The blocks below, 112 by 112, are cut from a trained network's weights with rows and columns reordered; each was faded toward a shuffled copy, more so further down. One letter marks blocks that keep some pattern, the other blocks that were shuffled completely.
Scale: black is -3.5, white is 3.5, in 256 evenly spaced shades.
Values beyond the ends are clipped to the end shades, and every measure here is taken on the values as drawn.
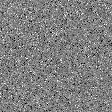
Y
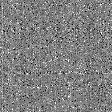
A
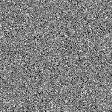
A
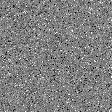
Y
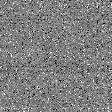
A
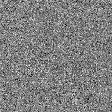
A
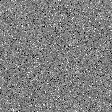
Y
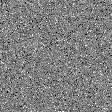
Y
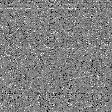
A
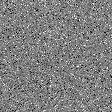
Y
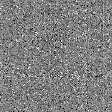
A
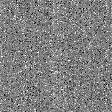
A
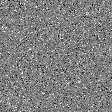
Y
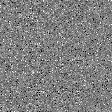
A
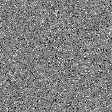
A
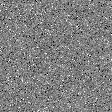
Y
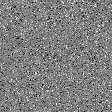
Y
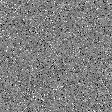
Y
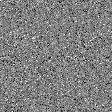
A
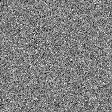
A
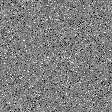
Y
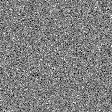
A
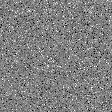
Y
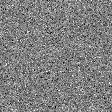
Y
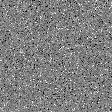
Y
